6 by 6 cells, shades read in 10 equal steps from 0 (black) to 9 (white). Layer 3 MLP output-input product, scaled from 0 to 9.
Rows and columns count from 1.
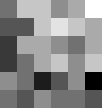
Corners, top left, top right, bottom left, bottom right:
4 9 4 3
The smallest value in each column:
2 3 1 3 4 0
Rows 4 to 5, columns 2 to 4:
4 6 7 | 4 1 3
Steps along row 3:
up same down down up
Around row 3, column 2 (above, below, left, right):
3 4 2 6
